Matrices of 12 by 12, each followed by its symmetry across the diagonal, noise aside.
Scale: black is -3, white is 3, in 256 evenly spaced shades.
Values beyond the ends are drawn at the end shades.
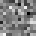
neither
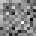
symmetric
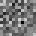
symmetric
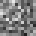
symmetric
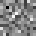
symmetric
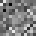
symmetric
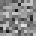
neither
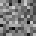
neither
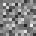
symmetric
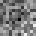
symmetric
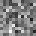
neither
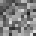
symmetric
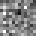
neither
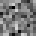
neither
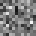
neither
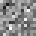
symmetric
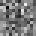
neither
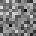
symmetric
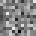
neither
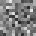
neither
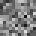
symmetric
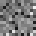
symmetric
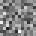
neither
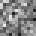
symmetric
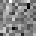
neither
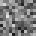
neither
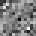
symmetric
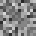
symmetric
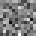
neither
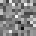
neither
